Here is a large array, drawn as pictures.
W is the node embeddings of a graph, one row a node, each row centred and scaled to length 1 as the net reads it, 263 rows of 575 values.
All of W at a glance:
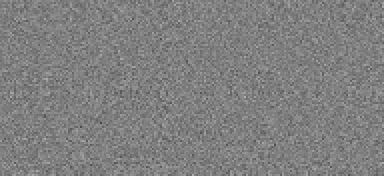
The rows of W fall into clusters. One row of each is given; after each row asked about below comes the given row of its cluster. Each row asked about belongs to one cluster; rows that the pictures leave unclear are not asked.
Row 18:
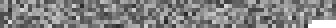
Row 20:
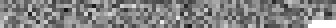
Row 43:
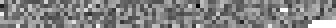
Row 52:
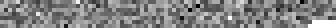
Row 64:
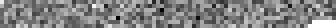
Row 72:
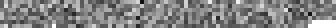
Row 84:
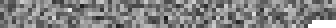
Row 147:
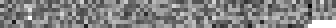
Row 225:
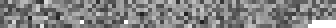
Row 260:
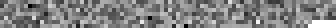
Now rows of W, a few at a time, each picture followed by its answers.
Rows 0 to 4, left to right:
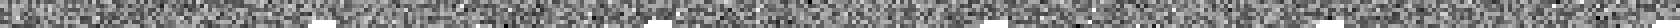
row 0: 18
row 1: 84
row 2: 225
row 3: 225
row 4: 260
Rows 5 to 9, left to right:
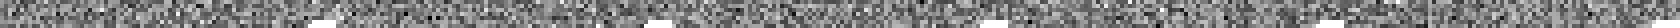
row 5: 43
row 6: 20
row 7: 20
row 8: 225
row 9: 225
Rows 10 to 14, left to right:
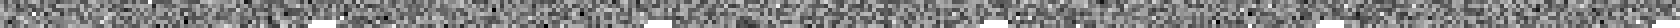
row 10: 20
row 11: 260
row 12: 64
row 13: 72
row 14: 52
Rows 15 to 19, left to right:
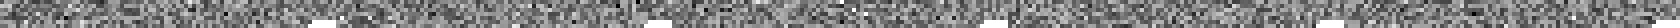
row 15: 52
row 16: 260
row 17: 147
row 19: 52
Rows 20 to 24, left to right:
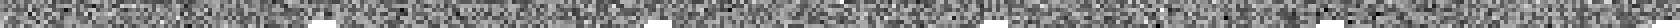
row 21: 20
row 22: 147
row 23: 225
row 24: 225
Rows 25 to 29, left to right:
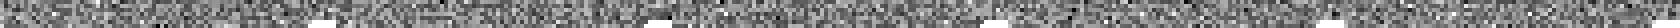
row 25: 20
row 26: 84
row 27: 43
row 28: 20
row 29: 20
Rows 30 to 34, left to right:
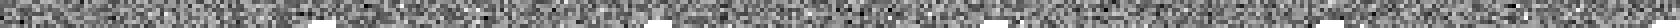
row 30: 225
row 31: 260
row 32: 260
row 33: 84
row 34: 147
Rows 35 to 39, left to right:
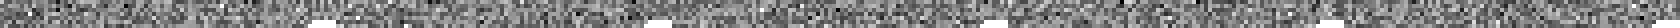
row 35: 147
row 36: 72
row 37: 43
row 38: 64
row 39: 18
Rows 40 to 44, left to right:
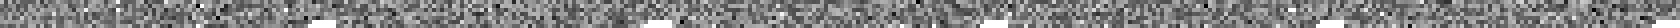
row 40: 43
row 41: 225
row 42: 20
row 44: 52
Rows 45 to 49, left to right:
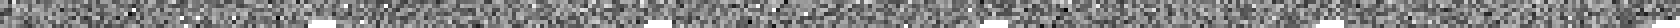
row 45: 18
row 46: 52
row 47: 64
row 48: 225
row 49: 225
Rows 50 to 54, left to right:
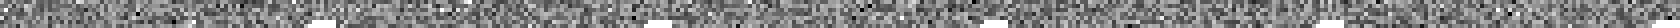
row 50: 147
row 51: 18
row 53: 147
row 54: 225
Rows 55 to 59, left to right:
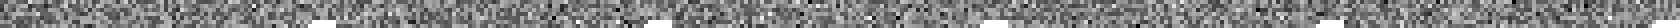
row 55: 260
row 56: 43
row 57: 260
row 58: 52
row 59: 147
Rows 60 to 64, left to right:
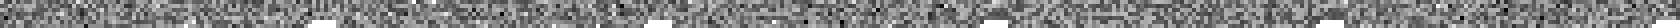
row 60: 147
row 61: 20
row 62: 84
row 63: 84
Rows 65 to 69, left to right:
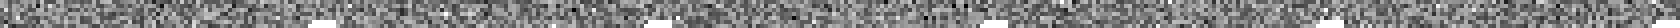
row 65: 18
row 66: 20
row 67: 260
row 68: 225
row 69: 64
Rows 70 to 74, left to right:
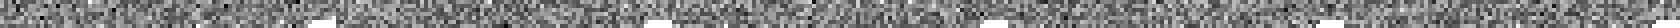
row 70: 43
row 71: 18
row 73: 52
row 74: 43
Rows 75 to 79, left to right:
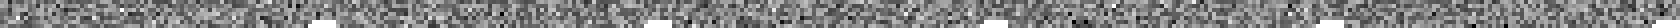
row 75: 18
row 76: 20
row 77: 64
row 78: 64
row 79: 52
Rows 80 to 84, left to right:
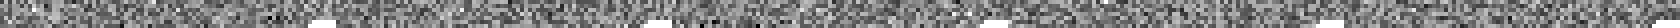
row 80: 18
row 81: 147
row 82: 64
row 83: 225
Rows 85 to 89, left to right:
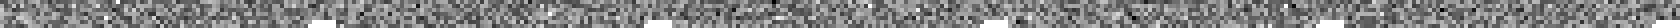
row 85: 20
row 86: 18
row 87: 52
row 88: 20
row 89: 260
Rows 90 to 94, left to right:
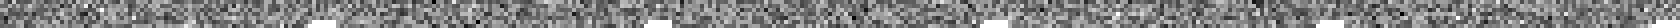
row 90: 147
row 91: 20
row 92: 18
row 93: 20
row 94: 225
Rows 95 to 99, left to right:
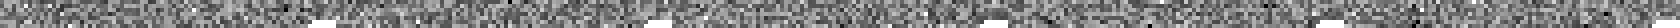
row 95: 52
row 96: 43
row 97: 84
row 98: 84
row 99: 72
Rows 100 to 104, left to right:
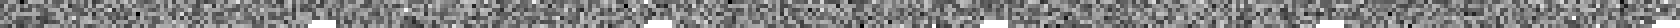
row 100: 260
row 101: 64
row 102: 20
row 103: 225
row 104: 52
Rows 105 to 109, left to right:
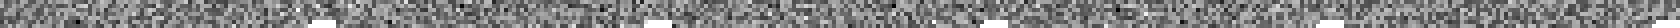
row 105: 64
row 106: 18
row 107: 52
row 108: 260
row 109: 43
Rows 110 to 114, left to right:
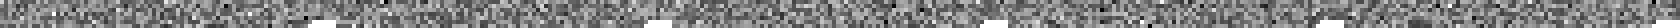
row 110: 43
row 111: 43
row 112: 52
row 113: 84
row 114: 64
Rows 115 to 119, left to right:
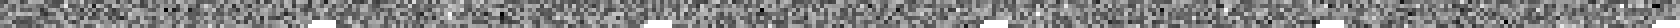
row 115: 260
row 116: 147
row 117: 43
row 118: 43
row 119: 20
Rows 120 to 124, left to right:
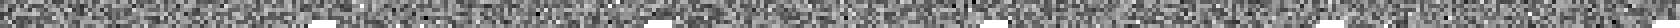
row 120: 260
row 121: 84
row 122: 260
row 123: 147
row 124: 20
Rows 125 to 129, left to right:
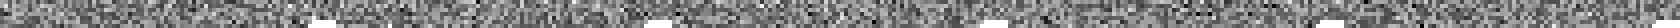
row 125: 18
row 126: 72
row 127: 225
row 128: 84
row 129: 260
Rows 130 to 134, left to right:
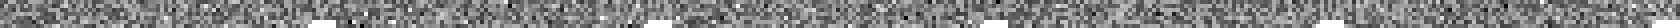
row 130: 260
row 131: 147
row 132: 260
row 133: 147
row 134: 18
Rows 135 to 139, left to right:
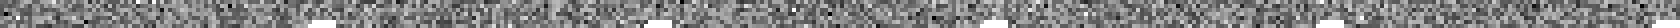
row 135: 225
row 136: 43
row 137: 18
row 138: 18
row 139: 18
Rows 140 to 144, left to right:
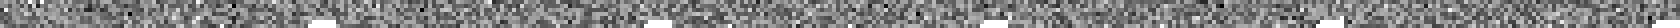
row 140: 18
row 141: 18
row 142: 260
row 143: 43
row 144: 18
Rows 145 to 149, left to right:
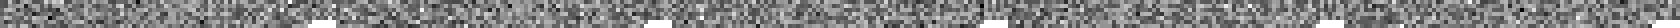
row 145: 225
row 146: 225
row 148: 147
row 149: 260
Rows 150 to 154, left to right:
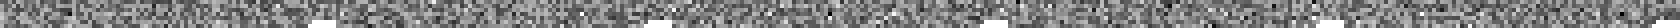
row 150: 20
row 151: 225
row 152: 52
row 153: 18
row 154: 84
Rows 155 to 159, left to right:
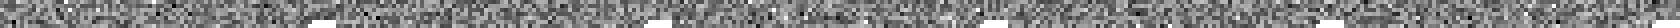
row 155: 84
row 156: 43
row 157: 147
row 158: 52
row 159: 260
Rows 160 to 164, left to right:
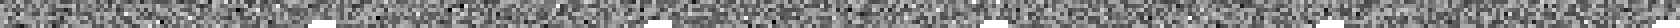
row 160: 20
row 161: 43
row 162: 260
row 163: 18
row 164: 43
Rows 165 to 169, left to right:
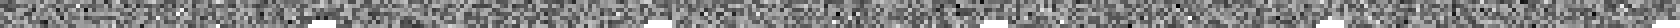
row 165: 84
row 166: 64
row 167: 20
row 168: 18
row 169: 20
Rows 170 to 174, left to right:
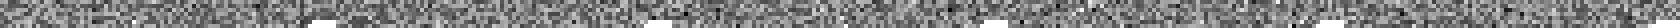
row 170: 84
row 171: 260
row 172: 52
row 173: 147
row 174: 225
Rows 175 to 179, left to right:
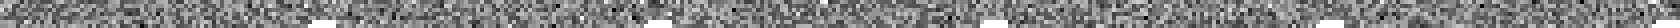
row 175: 52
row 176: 52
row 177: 18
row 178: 72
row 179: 64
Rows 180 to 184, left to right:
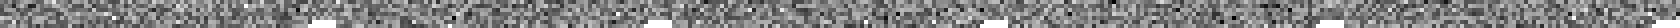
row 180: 225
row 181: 64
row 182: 52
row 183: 84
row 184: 52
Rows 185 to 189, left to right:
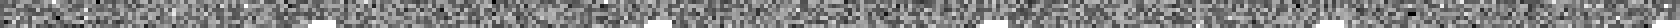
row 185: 225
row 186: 18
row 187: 147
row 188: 147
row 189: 20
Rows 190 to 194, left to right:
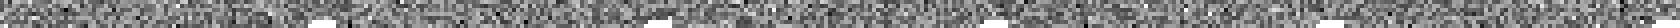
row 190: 72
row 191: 84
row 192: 64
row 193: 260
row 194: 52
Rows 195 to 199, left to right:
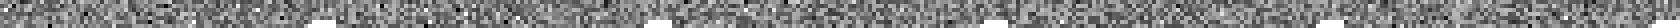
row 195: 147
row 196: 18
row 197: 64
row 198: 18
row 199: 147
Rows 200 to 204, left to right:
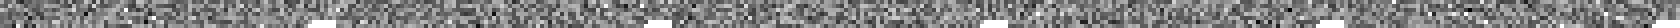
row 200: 147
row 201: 52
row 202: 147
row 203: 43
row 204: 20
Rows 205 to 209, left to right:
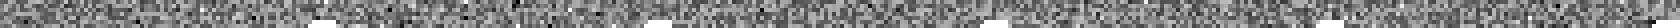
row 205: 260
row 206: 72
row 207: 43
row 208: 20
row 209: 43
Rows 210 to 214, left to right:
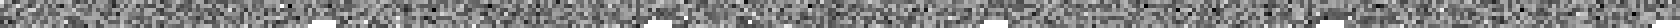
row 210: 64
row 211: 84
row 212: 64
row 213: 84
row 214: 260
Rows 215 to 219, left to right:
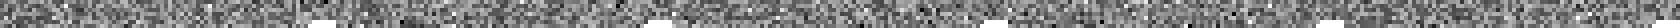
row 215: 260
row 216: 64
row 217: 52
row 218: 72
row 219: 260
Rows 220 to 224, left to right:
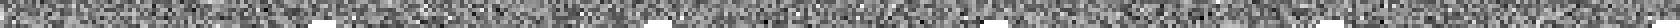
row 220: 20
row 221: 225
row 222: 43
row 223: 20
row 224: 18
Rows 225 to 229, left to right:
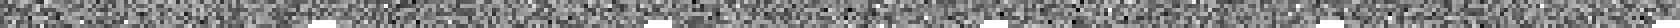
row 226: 52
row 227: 260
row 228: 64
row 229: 52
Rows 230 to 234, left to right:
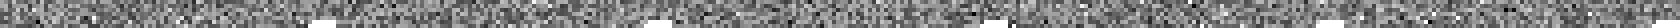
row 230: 18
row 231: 43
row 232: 225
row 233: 18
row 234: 225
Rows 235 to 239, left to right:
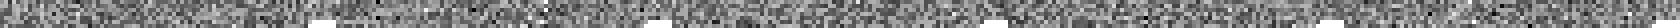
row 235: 18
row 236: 43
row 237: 64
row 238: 64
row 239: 147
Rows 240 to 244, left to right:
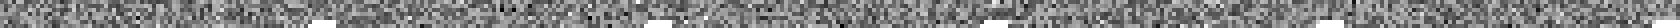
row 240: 20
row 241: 260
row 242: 84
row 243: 43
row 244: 18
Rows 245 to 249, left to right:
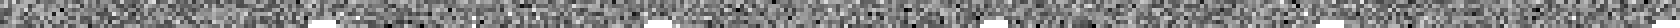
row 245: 18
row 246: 72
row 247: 72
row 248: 64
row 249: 52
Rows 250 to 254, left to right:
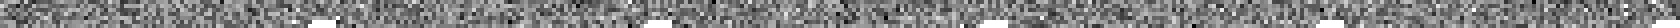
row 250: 52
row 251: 147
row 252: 147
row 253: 260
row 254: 64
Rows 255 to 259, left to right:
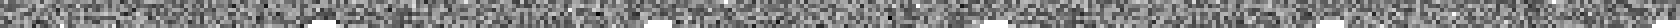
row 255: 84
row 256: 72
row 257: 225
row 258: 72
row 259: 20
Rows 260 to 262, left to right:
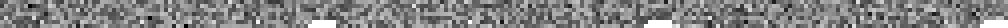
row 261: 84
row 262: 72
